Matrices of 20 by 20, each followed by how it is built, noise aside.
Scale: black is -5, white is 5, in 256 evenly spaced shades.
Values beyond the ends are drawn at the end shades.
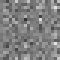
low rank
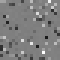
sparse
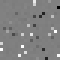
sparse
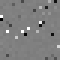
sparse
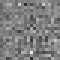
low rank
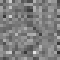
low rank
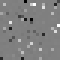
sparse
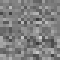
low rank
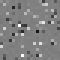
sparse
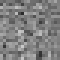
low rank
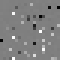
sparse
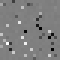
sparse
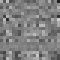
low rank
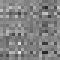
low rank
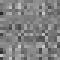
low rank
